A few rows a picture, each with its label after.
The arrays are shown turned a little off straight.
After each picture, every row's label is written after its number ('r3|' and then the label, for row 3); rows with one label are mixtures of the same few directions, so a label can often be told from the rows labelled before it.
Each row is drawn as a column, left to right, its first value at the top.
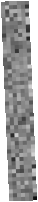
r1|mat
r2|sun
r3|sun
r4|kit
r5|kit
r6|mat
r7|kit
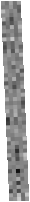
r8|kit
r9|mat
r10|kit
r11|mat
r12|sun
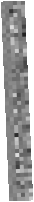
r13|kit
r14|kit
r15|sun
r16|kit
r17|mat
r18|mat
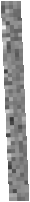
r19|sun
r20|kit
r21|kit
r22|mat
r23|kit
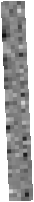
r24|mat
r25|mat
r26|sun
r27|mat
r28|sun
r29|sun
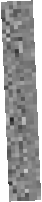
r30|kit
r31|kit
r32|kit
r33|mat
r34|kit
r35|sun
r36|sun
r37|mat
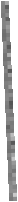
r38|mat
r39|sun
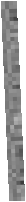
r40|mat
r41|mat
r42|kit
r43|kit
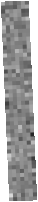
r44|sun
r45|kit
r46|sun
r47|mat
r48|mat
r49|sun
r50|sun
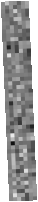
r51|mat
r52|sun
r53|kit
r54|kit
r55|kit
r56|mat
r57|mat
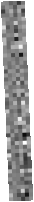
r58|sun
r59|sun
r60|sun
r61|kit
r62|sun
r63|sun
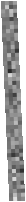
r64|sun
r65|mat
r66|sun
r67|kit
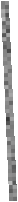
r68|kit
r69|kit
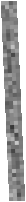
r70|sun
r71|mat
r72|sun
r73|kit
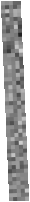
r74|kit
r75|kit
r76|sun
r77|sun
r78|mat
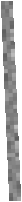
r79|mat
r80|sun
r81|mat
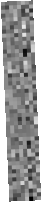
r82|kit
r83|mat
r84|sun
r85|kit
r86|mat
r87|mat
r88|kit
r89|kit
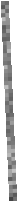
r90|kit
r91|kit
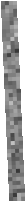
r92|mat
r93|sun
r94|kit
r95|mat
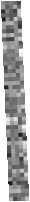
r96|kit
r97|kit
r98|kit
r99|sun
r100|mat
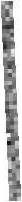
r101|sun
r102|sun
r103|mat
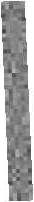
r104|kit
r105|mat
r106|mat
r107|sun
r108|kit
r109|kit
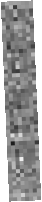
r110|sun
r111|sun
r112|mat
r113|sun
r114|mat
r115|mat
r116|kit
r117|sun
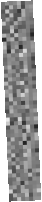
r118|kit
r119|kit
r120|kit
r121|kit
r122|sun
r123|mat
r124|mat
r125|mat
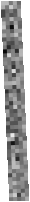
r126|mat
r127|sun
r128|sun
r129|mat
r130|mat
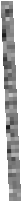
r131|mat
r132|sun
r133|sun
